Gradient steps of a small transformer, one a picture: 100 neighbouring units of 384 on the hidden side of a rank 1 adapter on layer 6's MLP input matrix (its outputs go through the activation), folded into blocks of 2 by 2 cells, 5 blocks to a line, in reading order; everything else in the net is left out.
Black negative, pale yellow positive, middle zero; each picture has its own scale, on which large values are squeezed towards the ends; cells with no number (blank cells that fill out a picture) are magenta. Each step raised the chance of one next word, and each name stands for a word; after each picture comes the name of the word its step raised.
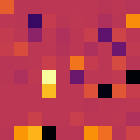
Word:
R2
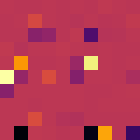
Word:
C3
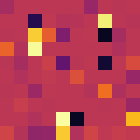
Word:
R2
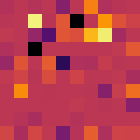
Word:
C3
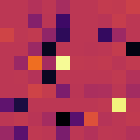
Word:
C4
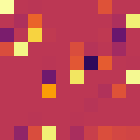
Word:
C4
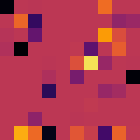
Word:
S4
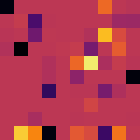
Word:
S4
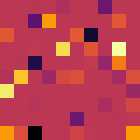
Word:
R2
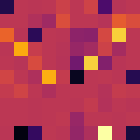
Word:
C3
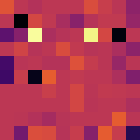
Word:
C4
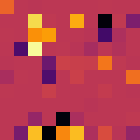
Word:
C4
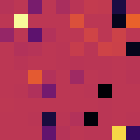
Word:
S4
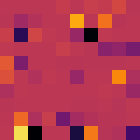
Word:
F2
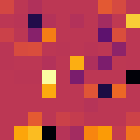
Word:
R2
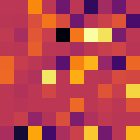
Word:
C4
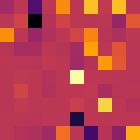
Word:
F2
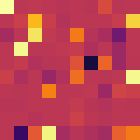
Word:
C4
